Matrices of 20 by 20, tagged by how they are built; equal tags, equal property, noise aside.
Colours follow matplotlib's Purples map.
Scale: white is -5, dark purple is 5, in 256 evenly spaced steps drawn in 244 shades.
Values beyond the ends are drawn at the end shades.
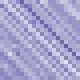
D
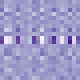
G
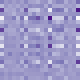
G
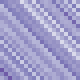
D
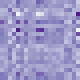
G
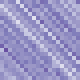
D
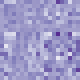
G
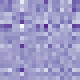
G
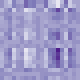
G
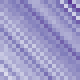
D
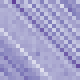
D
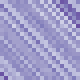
D
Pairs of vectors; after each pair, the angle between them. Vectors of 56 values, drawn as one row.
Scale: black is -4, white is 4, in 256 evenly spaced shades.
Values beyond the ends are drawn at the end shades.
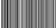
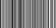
partly opposed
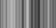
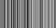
partly opposed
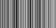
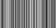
partly opposed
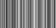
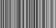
partly opposed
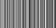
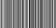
partly aligned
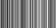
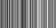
nearly parallel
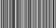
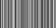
nearly opposite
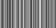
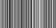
partly aligned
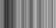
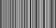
orthogonal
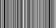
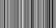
partly aligned
